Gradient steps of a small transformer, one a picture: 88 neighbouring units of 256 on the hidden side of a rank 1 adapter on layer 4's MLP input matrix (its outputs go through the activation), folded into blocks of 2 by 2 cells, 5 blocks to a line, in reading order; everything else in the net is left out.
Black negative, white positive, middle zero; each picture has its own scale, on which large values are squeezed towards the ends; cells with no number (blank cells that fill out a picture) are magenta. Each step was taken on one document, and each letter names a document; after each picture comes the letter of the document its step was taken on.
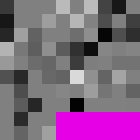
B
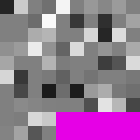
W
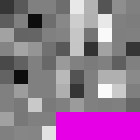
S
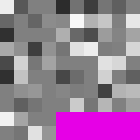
S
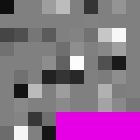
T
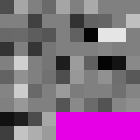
T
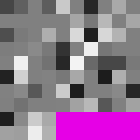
T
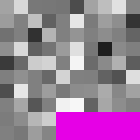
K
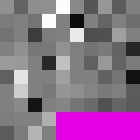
W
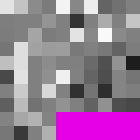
W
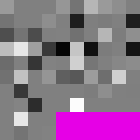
B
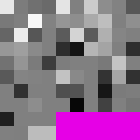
S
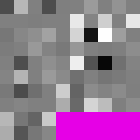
T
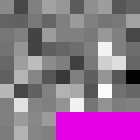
K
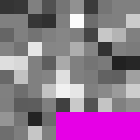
W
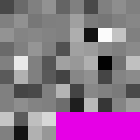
T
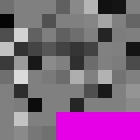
B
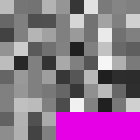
W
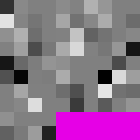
S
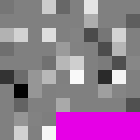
T
